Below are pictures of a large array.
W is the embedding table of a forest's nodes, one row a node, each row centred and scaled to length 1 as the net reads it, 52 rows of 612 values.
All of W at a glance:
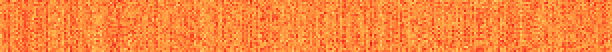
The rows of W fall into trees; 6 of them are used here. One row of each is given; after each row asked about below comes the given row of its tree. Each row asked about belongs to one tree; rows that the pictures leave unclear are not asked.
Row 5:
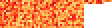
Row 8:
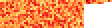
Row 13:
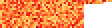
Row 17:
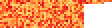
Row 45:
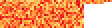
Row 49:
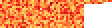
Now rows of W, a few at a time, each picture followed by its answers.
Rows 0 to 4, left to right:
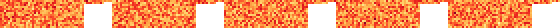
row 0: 5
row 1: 13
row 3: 17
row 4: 45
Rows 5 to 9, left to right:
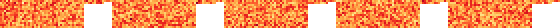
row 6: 8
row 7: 17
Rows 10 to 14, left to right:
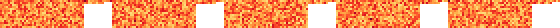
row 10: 17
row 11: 49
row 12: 8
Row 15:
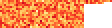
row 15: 49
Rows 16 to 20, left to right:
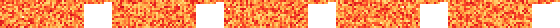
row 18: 49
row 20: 49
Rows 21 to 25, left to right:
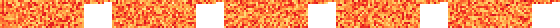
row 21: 8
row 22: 45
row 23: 49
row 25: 13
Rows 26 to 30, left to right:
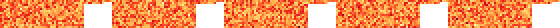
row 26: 5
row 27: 17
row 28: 49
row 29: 13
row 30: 5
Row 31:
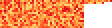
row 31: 17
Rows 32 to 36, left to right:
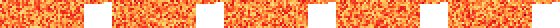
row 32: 49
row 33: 49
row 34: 17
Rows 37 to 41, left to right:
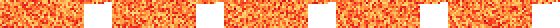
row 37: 13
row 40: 17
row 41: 17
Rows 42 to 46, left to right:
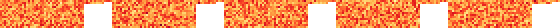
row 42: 17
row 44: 17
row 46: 8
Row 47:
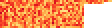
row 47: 5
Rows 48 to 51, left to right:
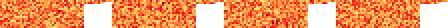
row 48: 49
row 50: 8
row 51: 49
